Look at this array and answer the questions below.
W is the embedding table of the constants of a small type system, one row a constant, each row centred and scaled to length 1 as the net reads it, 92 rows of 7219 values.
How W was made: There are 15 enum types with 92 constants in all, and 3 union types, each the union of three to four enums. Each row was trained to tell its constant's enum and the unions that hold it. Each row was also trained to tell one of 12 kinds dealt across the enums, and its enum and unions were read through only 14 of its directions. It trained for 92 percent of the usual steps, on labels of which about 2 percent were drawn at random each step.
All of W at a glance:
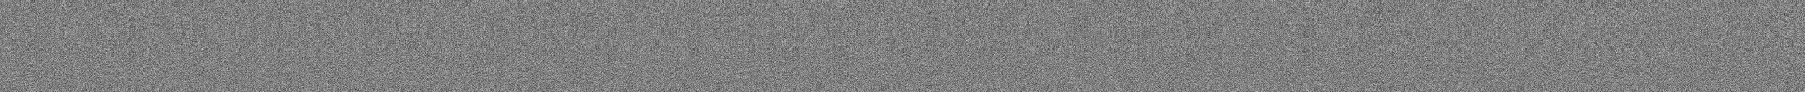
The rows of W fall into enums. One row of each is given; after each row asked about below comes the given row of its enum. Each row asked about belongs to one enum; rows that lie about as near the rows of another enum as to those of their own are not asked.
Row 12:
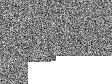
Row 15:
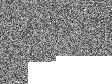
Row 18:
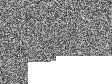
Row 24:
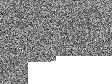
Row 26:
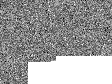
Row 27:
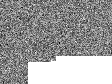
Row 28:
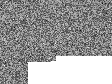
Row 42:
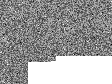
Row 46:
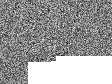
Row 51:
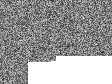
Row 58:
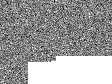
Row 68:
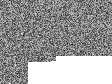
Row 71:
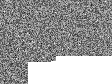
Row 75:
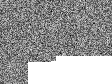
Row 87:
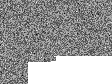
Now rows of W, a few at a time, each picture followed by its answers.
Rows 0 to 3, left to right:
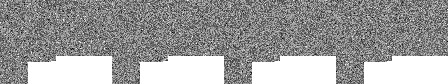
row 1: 27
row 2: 87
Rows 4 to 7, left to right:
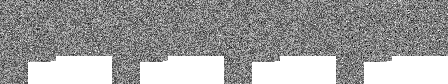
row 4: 42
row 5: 28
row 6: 87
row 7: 58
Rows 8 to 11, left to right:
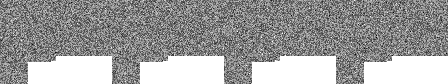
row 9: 24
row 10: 12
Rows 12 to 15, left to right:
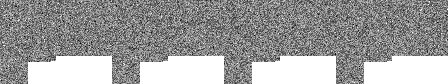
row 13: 15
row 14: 75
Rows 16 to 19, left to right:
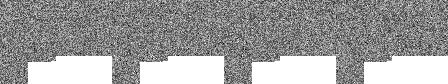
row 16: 71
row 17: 12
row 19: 26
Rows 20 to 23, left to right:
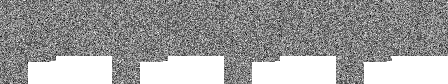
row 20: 18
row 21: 51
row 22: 71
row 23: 27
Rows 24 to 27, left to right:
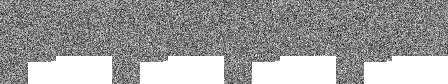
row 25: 24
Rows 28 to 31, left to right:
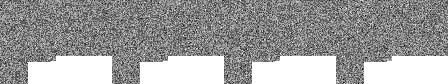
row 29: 26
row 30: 68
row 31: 58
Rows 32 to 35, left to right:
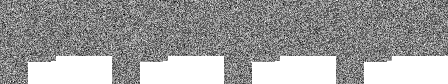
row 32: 68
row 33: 51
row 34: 51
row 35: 58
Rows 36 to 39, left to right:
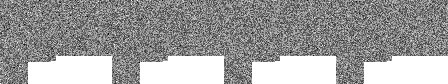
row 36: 27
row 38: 28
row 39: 18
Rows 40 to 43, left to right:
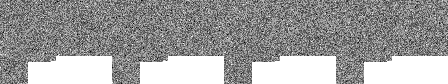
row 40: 87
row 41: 12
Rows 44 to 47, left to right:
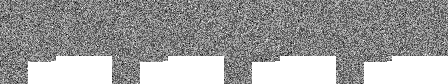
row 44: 87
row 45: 12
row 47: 46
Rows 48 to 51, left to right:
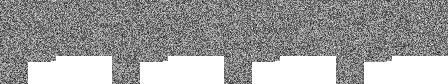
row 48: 27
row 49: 27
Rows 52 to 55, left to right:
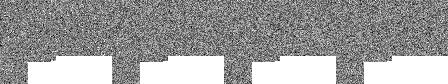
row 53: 75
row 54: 18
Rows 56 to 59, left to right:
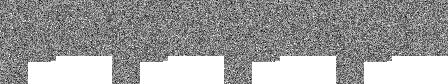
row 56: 26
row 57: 71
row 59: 46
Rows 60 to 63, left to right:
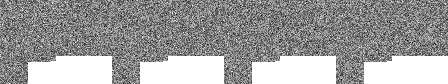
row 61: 51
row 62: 24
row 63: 75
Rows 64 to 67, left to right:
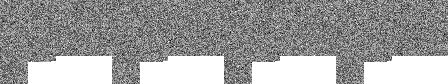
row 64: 46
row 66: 87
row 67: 24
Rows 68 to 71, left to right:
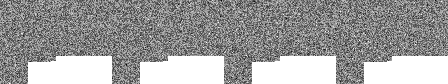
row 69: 28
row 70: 18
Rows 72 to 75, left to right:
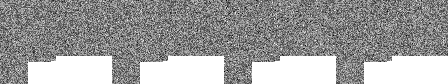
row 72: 24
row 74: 18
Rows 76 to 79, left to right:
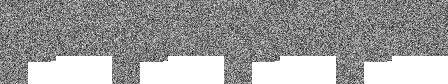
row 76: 12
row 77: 71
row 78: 75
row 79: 51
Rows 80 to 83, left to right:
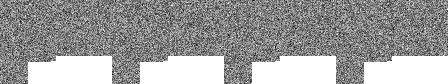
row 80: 18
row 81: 71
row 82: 15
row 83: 71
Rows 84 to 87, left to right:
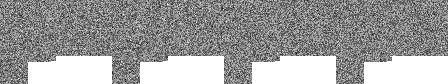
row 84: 28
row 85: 87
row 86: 75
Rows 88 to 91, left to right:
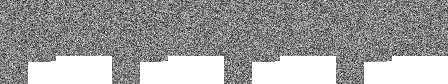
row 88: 28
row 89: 28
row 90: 68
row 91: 51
